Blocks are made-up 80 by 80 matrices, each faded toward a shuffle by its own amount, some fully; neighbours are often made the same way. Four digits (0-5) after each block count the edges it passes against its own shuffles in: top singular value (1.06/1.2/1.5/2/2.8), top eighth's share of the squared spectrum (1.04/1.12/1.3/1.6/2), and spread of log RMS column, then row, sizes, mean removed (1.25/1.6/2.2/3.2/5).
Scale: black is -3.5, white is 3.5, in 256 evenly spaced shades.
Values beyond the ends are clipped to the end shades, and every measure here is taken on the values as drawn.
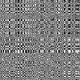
5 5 4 4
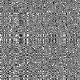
5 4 3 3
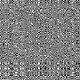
5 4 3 3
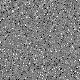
2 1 0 0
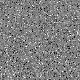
3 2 0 0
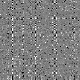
4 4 3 2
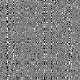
4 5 3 2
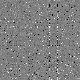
3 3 1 1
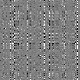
5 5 4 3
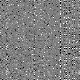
4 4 3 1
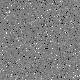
0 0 0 0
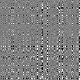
5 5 4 3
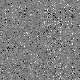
3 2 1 0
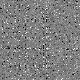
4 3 2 1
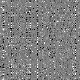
4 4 3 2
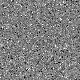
0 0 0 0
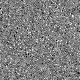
0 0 0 0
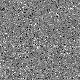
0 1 0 1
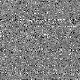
1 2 2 3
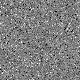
0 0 0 0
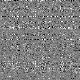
2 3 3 4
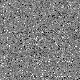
1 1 1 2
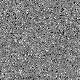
0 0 0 1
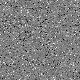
2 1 0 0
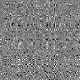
4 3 2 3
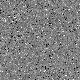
0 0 0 0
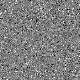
0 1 2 1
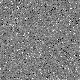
0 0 0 0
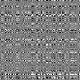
5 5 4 4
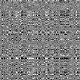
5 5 3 4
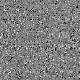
3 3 1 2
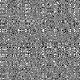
4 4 2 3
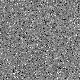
2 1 0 0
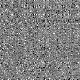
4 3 1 2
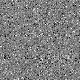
3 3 0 1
